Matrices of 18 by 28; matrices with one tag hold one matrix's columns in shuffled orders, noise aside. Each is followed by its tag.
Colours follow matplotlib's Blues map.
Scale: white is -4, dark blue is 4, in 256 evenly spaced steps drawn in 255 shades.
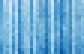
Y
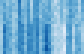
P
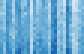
Y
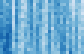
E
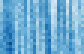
E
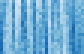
E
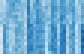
P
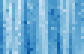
E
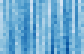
E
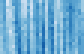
E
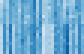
P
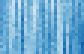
E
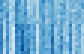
P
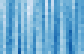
E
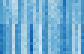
P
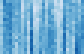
E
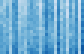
Y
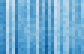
Y
